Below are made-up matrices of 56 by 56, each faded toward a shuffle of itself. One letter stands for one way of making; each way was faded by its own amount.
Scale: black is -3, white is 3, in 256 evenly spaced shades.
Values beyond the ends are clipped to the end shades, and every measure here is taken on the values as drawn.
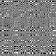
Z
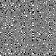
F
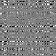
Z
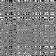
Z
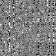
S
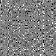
F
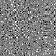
F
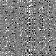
S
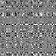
Z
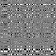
Z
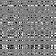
Z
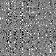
S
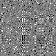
F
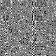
S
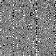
S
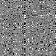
F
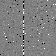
S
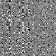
S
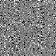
S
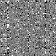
S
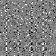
F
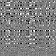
Z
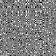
S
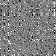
S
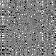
F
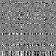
Z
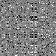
F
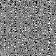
S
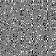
F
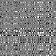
Z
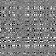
Z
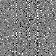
S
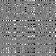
Z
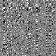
S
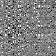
S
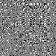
F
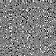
F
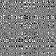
Z
